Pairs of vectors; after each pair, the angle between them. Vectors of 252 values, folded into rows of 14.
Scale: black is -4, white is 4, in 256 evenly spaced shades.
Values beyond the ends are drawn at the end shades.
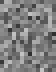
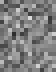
nearly opposite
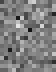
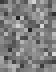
nearly parallel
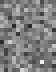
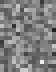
nearly parallel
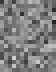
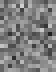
orthogonal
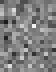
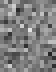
partly aligned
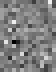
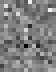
orthogonal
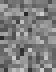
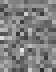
nearly opposite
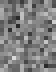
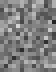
nearly opposite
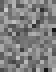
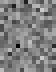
partly opposed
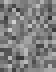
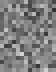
orthogonal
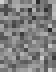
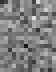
partly opposed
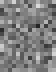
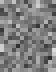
nearly parallel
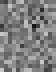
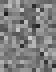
partly aligned
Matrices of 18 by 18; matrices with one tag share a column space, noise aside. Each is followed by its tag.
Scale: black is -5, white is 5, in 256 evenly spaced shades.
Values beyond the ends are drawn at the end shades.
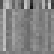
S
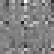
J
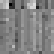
S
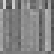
S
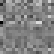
J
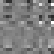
J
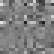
J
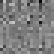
J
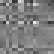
J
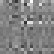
J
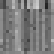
S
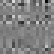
J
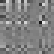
J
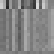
S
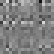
J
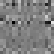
J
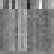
S
